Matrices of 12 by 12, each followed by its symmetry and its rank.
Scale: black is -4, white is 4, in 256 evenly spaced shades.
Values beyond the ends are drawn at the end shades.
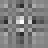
symmetric, rank one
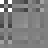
symmetric, rank one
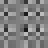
neither, rank one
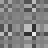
symmetric, rank one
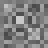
symmetric, rank two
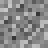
symmetric, full rank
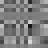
neither, rank one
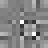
symmetric, rank two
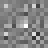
symmetric, rank two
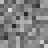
symmetric, full rank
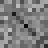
symmetric, full rank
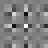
symmetric, rank one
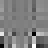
neither, rank one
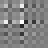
symmetric, rank one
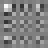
symmetric, rank one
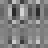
neither, rank one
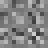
symmetric, rank two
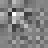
symmetric, rank two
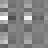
neither, rank one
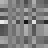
neither, rank one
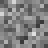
symmetric, full rank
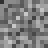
symmetric, full rank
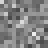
symmetric, full rank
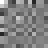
symmetric, rank two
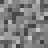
symmetric, full rank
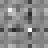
symmetric, rank two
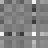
symmetric, rank one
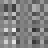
neither, rank one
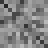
symmetric, full rank
